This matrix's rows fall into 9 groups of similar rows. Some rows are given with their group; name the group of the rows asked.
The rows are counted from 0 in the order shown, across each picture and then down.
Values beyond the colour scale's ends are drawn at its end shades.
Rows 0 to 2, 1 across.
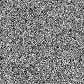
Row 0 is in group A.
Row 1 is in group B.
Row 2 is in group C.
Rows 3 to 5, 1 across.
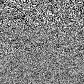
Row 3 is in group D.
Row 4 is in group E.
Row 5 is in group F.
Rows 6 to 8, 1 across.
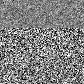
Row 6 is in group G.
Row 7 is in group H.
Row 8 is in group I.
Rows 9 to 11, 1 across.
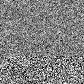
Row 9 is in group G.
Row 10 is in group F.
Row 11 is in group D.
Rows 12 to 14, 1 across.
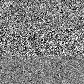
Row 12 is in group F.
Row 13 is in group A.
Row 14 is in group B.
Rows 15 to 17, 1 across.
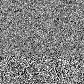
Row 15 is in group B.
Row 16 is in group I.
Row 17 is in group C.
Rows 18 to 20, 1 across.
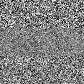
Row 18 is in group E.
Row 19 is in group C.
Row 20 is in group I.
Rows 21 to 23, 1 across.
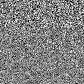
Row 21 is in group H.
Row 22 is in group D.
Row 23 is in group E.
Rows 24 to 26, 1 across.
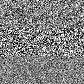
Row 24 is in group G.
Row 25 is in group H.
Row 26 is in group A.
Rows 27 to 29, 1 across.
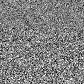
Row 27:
D
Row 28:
E
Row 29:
H
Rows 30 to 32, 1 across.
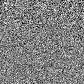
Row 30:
I
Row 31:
D
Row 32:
A
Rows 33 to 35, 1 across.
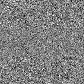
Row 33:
D
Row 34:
D
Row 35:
B
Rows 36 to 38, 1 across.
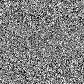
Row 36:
F
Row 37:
A
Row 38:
D
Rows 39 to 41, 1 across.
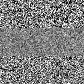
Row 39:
B
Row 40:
C
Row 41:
B
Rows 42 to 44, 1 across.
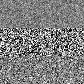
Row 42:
B
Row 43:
B
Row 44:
H
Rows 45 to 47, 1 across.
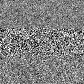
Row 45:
F
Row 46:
C
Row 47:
C
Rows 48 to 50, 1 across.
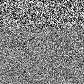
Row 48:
I
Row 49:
D
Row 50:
D
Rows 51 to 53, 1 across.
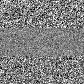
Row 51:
G
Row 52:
H
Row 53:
B
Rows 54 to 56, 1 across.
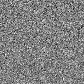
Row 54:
H
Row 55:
H
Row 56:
A
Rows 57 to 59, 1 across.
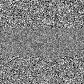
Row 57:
H
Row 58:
E
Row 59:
H
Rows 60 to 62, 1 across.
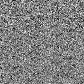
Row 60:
E
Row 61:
B
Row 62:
B
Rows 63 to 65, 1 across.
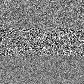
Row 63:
G
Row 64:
H
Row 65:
B
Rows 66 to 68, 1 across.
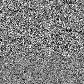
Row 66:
B
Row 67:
B
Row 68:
I
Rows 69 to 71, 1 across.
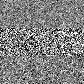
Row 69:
A
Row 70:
C
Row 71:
I
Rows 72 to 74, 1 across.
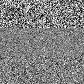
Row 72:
G
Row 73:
H
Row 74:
C
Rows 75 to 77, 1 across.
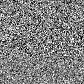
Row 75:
B
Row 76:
D
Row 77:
H
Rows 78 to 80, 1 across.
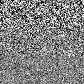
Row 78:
C
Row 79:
H
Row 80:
E
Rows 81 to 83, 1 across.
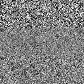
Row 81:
E
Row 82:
C
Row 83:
C
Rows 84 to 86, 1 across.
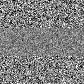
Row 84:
B
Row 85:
G
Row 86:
A
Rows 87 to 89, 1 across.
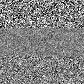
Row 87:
H
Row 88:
A
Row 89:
H
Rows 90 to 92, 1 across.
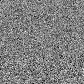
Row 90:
F
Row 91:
B
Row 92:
I
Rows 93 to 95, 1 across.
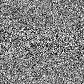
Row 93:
G
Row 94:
E
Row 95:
H
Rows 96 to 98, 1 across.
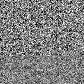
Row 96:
A
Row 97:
B
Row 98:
E
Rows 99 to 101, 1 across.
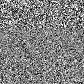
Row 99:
G
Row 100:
D
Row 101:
C
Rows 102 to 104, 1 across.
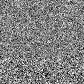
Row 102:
A
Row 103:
E
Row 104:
F
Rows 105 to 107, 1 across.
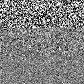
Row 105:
F
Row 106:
B
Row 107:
B
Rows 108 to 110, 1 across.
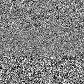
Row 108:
E
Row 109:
H
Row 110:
B
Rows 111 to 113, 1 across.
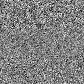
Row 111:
A
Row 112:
C
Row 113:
D
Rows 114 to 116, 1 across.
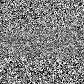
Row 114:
C
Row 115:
E
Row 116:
F
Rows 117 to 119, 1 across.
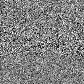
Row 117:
A
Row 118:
E
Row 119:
I
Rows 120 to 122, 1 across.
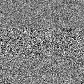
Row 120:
B
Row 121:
B
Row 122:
H
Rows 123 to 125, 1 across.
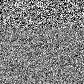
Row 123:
I
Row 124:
E
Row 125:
G
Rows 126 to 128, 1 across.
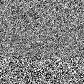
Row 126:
C
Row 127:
E
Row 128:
F
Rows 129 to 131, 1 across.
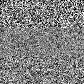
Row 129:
I
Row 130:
C
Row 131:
E
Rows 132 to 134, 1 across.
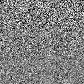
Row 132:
I
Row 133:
B
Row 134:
B
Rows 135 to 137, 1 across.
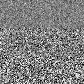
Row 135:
B
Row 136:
F
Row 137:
A
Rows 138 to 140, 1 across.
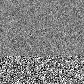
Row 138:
G
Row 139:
C
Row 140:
A
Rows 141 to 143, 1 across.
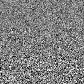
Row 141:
D
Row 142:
B
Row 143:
E
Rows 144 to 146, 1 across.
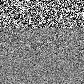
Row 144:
I
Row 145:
E
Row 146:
H
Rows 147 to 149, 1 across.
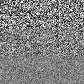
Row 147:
E
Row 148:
E
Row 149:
B
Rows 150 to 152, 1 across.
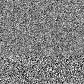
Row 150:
A
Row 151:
B
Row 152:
D
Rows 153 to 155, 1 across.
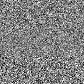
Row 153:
A
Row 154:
H
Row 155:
A
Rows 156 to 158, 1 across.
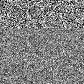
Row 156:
A
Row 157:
A
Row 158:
G
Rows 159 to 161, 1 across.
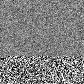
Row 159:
G
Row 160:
I
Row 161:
C
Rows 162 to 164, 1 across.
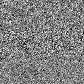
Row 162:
G
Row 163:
D
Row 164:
C
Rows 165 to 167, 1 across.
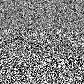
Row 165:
B
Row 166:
F
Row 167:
H
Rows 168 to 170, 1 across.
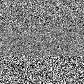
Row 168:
F
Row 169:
B
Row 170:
G
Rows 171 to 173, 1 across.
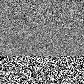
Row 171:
D
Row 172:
G
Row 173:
I
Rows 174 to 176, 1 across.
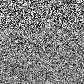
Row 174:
B
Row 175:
F
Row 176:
G
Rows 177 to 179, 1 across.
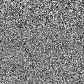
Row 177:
G
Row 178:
D
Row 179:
G
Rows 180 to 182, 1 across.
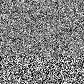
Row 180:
E
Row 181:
B
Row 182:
I
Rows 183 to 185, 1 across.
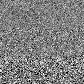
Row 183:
C
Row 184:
H
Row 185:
F
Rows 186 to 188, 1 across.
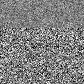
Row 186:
H
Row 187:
E
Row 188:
F
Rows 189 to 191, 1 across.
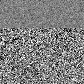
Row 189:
I
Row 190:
B
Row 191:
C
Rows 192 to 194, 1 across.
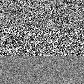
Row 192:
B
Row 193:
G
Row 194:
H
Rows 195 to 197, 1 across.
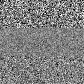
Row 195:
I
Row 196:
F
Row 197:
C
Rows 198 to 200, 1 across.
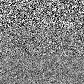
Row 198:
H
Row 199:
D
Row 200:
F
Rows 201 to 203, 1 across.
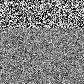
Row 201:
F
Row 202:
G
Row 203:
B
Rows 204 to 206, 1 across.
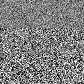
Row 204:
D
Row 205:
I
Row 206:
C
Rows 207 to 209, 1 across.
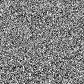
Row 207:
F
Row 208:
G
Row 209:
B
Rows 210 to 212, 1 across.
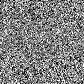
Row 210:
I
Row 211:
F
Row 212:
C
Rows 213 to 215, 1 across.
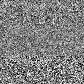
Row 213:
F
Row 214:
A
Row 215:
D
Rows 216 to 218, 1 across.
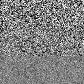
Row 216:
C
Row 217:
I
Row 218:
C
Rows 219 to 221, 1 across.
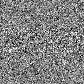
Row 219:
E
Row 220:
G
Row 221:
C
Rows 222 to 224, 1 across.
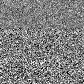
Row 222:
G
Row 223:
F
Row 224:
F
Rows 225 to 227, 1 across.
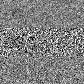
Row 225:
G
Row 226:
G
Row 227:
A
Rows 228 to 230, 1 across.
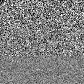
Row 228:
I
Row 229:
A
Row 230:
E
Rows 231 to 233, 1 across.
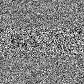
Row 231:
E
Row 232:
C
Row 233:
E
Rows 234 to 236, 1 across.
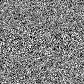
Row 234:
I
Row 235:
B
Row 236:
A
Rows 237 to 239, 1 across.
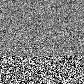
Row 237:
B
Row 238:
H
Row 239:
B
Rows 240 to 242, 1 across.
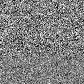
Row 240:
E
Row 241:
F
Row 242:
B
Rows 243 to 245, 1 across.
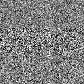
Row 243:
B
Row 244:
B
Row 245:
B
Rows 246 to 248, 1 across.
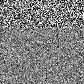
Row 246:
I
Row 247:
E
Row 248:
G
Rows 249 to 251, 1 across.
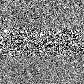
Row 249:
C
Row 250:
F
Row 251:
C
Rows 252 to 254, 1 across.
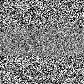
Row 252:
I
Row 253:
C
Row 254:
I
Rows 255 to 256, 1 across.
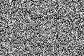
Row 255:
E
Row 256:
E
